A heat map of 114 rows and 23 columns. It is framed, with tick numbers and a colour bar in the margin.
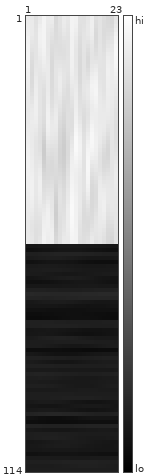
The table splits into 2 rows of 1 panel. Panel 1,1: very high, streaked downward, faint in contrast. Panel 2,1: very low, streaked across, faint in contrast.
